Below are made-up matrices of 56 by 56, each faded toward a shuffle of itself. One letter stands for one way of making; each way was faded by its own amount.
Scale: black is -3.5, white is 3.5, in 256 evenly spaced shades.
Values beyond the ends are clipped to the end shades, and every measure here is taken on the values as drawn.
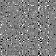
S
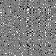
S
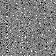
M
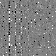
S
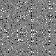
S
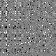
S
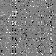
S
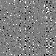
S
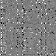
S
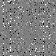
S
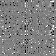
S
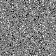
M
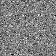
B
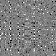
S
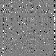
S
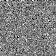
B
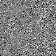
M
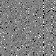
S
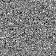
B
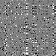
S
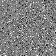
M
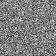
B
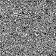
B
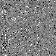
M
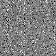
M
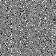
M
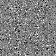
M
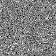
B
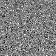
B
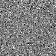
B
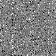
M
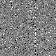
M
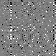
S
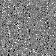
M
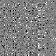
S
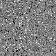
M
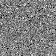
B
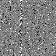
M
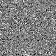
B
